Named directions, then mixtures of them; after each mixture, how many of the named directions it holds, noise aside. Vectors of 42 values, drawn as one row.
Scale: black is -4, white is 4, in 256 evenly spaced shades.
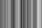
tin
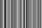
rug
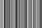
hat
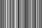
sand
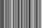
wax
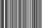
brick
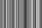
three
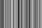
two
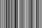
one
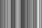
one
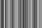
three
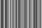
three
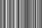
two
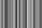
two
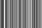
one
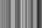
one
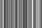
two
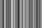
three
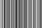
one
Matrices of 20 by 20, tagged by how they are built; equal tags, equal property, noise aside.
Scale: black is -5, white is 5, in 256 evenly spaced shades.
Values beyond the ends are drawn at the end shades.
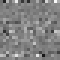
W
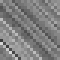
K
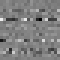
W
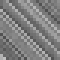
K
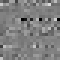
W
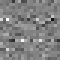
W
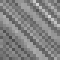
K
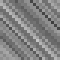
K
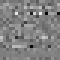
W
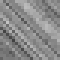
K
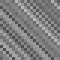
K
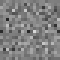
W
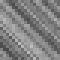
K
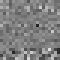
W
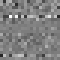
W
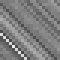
K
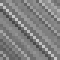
K
